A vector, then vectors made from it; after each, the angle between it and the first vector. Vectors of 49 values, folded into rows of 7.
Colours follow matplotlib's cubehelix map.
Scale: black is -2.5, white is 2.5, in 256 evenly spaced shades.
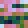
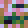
nearly parallel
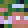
nearly opposite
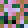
partly aligned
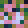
partly opposed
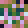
partly opposed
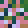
orthogonal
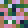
orthogonal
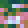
nearly opposite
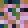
partly opposed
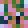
partly aligned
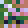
partly aligned
